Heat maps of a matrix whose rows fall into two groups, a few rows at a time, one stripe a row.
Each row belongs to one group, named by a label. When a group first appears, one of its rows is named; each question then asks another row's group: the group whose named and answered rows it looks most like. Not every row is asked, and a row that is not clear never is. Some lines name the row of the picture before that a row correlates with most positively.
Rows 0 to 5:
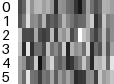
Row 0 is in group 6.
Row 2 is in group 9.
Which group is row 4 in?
9
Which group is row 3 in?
9
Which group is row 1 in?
6
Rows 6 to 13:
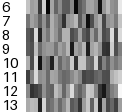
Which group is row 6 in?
9
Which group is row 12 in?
9
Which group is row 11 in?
6
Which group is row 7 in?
6
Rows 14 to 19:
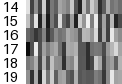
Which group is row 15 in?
9
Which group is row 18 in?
6
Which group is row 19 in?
6
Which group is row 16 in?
9
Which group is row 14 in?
9
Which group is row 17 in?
6
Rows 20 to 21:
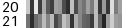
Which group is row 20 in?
9
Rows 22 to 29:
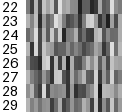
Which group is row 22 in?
6
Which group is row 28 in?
9
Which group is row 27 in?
9
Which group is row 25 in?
6
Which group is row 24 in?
6
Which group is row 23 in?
9
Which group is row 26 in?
9
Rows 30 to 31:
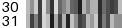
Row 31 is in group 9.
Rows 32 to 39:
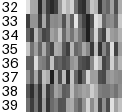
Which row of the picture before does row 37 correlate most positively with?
31
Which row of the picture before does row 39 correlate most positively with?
31
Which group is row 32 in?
9
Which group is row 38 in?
9
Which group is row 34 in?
6
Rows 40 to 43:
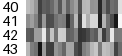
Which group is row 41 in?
9
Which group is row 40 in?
9
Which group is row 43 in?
9
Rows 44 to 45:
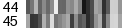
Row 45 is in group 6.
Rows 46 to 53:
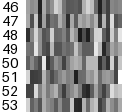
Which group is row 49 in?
6
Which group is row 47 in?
9
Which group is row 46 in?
9
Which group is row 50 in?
9
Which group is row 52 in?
6
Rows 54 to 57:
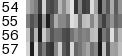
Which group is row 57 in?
9
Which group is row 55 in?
9
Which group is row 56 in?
9
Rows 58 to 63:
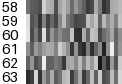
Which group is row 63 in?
6
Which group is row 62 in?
9
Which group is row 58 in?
6
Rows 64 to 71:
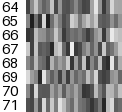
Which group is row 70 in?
6
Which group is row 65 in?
9
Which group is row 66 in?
6
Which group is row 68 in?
6
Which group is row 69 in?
9
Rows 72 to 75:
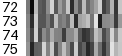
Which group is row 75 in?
6
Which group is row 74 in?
6
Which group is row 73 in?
9
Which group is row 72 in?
6
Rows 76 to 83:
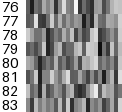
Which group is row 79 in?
9
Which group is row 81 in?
6
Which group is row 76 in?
6
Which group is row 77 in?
6
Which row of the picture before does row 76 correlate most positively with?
75
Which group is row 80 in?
9
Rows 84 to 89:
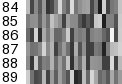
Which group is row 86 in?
6
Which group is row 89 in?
9
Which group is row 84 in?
9
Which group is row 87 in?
6
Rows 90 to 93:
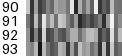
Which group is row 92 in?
9
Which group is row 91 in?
6
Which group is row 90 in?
9
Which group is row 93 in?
9
